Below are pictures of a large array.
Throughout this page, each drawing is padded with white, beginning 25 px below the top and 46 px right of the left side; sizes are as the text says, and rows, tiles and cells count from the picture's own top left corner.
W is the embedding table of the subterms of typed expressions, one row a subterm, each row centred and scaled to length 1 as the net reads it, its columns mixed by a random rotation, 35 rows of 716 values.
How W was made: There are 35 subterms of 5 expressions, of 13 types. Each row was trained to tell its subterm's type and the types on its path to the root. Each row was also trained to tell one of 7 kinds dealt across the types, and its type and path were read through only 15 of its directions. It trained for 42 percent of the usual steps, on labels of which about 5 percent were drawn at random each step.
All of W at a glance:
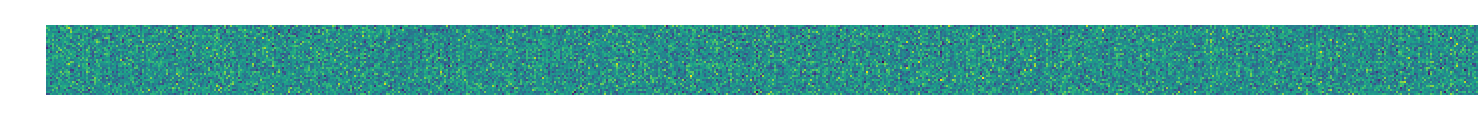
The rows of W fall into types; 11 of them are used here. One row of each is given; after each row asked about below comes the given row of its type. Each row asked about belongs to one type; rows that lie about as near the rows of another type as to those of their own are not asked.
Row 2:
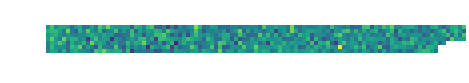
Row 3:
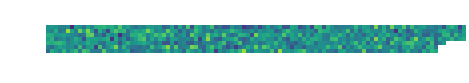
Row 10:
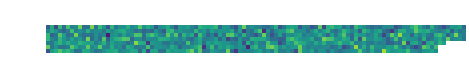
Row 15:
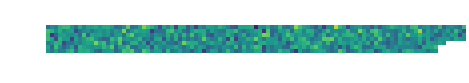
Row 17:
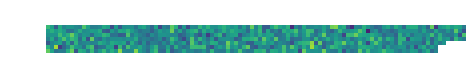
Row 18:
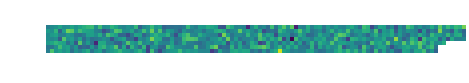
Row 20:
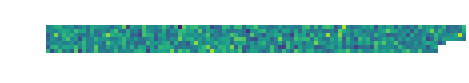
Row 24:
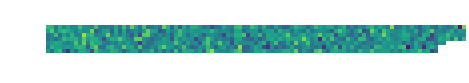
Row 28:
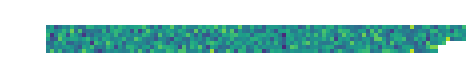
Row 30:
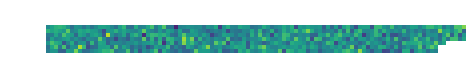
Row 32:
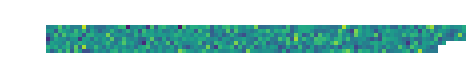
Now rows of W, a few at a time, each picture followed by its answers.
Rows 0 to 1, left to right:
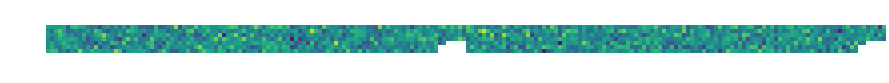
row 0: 17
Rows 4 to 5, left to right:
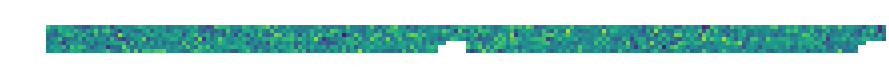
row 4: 30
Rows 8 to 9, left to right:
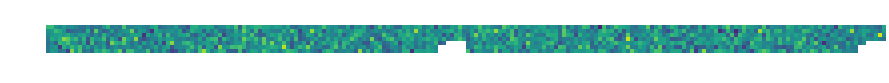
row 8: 17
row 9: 20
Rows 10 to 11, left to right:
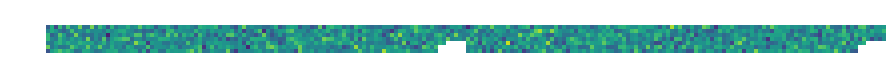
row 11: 18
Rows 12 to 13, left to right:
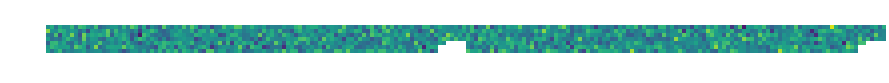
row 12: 24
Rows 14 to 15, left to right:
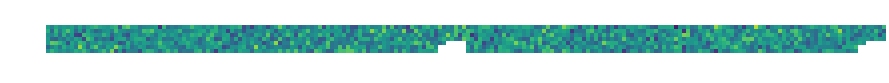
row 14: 24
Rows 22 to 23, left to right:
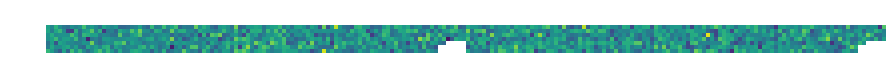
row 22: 17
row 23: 24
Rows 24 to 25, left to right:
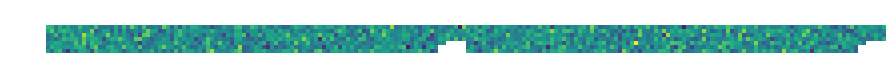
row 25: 32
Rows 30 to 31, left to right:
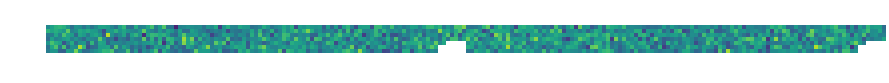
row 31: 10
